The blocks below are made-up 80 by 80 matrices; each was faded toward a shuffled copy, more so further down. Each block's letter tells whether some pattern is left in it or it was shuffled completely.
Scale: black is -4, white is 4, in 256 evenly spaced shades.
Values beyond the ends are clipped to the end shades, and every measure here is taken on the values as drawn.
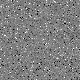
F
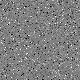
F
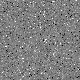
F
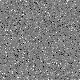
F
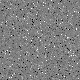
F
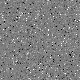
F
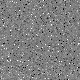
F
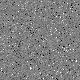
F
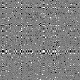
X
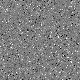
F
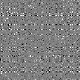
X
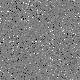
F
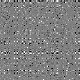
X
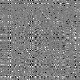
X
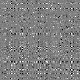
X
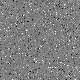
F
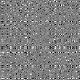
X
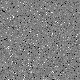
F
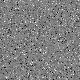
F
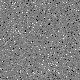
F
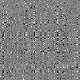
X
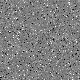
F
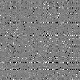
X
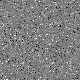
F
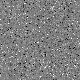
F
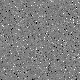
F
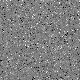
F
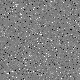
F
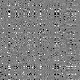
X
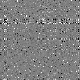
X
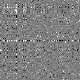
X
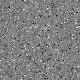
F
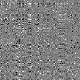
X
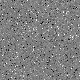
F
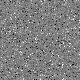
F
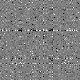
X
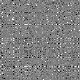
X
